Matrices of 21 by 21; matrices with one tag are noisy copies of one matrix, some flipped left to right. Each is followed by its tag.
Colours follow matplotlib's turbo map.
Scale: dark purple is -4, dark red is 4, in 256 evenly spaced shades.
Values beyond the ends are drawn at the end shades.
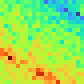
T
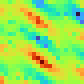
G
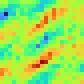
G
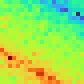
T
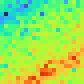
T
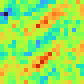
G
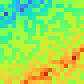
T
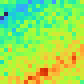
T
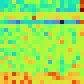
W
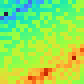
T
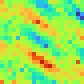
G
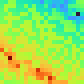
T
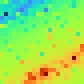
T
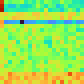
W
